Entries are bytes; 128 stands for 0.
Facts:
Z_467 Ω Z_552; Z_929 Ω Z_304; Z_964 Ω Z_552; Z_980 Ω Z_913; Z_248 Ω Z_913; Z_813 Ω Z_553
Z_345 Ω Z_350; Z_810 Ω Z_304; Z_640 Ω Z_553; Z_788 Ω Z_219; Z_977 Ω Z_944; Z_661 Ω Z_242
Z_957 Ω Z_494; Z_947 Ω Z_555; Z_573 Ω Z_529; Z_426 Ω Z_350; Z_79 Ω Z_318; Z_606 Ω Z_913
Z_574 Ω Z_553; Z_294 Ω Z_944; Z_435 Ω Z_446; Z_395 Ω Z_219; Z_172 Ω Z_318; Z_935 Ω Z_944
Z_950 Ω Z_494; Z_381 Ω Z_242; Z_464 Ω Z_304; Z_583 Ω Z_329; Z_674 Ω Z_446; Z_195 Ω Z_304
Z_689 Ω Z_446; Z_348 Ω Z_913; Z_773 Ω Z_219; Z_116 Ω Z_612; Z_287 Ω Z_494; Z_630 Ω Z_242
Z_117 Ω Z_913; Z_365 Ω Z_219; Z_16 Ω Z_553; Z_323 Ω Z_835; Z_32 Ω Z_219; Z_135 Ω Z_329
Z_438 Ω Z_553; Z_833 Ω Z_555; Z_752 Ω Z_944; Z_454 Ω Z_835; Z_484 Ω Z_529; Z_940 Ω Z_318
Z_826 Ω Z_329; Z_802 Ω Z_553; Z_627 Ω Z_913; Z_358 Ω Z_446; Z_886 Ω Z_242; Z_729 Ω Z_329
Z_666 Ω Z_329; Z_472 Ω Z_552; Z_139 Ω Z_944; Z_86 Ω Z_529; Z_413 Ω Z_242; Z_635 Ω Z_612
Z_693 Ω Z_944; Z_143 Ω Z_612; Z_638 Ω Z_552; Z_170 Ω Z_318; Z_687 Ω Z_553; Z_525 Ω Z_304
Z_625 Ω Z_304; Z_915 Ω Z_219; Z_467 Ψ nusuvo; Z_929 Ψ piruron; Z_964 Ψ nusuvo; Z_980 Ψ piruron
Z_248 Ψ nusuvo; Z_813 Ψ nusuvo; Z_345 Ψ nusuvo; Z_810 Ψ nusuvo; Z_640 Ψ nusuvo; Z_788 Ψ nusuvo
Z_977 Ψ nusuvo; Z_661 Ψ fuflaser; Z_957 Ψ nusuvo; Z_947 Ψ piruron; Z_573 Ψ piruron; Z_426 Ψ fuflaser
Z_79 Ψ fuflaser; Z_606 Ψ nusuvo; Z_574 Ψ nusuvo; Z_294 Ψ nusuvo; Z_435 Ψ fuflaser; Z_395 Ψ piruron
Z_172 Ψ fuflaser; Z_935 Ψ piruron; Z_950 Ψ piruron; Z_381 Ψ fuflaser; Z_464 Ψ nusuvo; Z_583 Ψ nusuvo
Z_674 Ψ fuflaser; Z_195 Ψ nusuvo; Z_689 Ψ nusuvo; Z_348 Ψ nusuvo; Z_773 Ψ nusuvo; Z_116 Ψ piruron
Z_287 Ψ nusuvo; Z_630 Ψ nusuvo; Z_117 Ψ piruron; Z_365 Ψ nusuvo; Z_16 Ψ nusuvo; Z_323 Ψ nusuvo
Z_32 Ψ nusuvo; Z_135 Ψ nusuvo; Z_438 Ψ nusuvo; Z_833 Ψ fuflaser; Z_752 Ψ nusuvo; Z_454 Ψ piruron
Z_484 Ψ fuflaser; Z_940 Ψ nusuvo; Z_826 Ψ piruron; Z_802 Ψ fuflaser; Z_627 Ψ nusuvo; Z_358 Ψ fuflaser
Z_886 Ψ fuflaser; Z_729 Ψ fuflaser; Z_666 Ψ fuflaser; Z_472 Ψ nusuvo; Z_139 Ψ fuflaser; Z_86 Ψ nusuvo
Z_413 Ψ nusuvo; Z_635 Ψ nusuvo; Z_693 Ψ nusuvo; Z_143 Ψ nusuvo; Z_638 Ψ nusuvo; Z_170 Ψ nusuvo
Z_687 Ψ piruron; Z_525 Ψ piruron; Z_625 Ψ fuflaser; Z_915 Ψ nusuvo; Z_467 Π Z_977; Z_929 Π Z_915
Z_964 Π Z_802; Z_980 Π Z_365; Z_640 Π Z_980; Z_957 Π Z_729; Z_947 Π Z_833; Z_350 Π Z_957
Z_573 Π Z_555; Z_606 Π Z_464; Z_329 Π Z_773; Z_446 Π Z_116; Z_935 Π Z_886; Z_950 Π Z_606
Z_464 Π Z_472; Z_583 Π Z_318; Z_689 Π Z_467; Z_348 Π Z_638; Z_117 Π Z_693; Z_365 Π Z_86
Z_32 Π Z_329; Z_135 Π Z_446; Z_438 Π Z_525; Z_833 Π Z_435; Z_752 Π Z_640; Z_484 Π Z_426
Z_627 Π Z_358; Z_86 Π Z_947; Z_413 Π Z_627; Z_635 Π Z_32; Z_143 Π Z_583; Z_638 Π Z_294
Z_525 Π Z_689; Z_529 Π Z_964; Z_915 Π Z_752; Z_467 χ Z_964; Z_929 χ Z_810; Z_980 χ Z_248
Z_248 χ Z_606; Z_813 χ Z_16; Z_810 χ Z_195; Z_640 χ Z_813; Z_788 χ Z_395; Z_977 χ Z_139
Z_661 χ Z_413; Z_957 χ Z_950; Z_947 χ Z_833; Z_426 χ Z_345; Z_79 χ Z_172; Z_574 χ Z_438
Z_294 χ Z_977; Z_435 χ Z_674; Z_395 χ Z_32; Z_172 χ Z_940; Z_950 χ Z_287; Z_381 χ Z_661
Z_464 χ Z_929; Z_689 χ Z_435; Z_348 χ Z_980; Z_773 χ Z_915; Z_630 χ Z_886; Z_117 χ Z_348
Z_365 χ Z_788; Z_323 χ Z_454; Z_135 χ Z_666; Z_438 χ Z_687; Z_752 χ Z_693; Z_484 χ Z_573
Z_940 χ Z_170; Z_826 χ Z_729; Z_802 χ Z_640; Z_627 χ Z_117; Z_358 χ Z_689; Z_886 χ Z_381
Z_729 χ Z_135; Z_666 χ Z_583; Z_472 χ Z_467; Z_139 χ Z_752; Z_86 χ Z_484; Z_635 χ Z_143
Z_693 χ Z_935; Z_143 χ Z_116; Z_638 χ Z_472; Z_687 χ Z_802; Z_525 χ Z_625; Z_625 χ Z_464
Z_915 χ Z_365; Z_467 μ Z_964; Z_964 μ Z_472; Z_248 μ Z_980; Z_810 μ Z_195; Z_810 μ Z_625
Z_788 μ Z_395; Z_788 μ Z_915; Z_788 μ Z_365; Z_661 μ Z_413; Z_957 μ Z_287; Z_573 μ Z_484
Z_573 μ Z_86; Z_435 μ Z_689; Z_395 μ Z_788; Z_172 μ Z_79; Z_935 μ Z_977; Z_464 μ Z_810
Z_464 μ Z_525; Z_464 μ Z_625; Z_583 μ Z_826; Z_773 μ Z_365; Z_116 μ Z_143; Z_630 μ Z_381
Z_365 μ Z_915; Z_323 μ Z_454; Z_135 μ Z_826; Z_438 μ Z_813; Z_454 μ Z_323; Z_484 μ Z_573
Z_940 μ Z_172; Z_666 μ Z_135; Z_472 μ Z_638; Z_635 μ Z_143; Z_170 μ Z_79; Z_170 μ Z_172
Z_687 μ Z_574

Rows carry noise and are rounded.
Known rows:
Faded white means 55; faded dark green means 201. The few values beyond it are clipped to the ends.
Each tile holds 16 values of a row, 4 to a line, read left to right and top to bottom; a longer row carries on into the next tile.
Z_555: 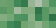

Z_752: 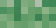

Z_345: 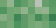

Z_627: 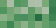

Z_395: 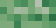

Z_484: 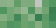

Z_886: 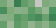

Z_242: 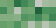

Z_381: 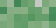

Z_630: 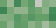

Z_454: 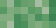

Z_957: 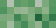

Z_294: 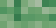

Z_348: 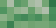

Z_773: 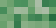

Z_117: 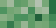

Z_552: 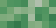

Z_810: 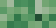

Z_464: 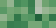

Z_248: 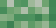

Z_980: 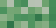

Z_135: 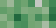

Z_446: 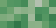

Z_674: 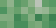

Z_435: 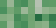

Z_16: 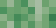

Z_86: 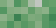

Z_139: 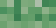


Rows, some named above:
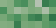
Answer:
Z_915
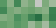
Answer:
Z_661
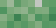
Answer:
Z_573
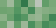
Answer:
Z_574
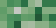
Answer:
Z_219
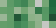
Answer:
Z_329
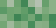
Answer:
Z_813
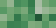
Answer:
Z_464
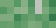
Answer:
Z_635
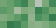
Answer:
Z_529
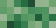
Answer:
Z_304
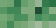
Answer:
Z_944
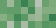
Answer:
Z_687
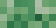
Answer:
Z_525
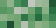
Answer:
Z_913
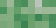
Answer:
Z_689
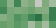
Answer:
Z_661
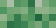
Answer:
Z_929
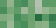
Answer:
Z_435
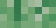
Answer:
Z_977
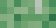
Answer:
Z_116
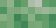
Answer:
Z_638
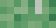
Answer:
Z_635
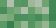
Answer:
Z_248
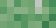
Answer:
Z_143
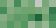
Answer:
Z_413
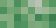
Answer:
Z_472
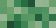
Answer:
Z_304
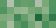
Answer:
Z_957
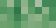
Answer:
Z_935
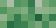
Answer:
Z_929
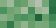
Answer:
Z_117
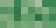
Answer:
Z_693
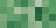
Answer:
Z_350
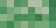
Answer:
Z_606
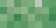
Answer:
Z_573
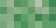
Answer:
Z_287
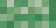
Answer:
Z_248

